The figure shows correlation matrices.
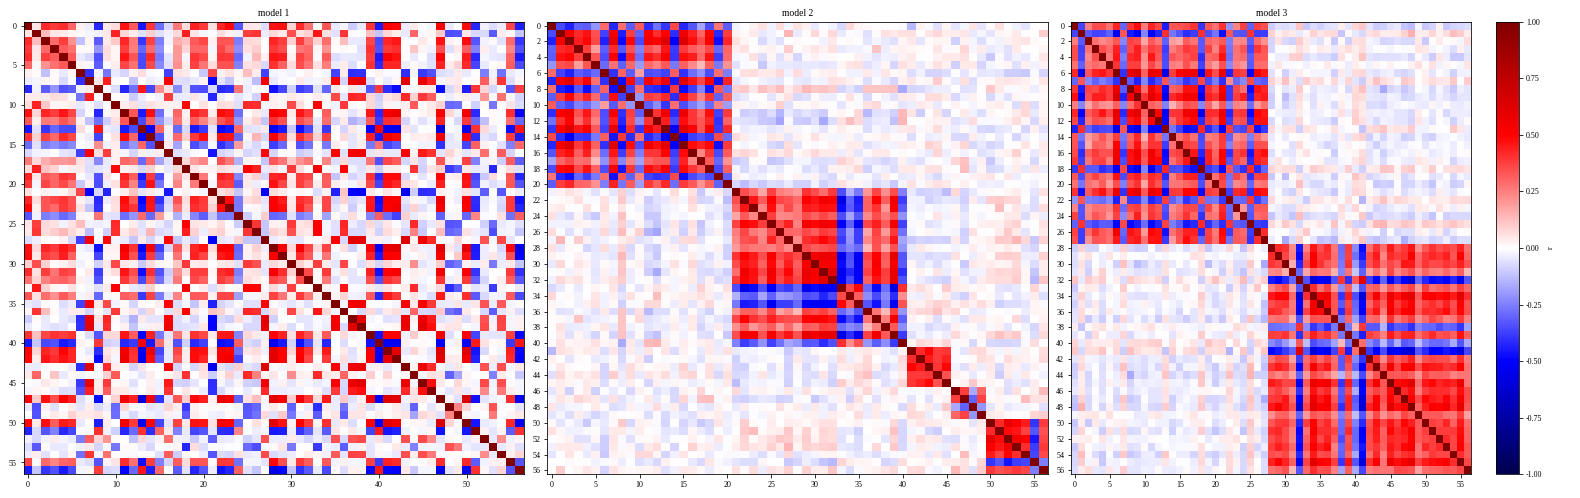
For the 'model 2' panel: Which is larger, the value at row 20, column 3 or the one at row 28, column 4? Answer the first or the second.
the first
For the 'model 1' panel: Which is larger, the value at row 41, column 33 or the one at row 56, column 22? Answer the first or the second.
the first
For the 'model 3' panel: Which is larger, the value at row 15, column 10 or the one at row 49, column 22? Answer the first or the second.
the first
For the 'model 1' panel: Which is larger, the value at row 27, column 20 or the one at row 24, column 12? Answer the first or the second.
the first
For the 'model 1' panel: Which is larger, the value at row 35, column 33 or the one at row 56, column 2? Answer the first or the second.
the first
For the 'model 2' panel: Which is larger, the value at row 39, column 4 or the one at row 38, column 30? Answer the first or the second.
the second
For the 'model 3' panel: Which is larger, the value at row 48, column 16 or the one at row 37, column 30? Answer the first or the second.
the second
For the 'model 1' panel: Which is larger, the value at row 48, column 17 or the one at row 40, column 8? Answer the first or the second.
the second
